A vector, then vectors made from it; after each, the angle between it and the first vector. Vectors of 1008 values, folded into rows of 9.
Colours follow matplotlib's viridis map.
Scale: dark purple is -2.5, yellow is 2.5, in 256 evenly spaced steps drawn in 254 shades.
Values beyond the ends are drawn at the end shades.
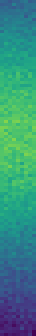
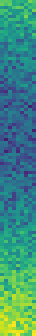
nearly opposite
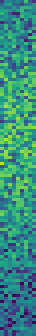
partly aligned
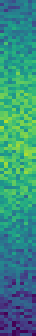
nearly parallel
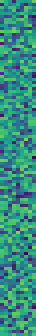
orthogonal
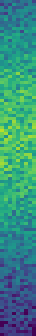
nearly parallel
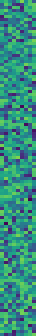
orthogonal
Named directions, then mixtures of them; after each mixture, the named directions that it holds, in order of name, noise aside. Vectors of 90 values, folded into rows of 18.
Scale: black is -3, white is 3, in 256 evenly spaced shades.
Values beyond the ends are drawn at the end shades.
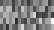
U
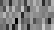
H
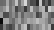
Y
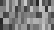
Y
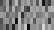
H, Y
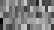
Y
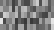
U, Y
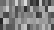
Y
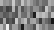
U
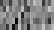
H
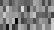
H, U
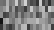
Y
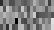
H, U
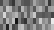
H, U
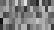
Y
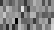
H, U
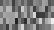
U
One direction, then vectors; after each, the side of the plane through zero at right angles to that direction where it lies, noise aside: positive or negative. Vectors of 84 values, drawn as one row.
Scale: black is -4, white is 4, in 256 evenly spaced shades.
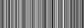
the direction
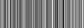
negative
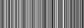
positive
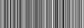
negative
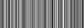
positive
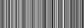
positive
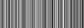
positive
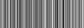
negative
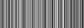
positive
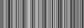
positive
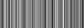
positive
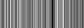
positive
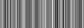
negative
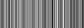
positive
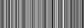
positive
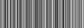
negative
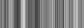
negative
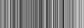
negative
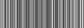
negative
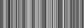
positive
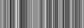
negative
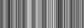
positive
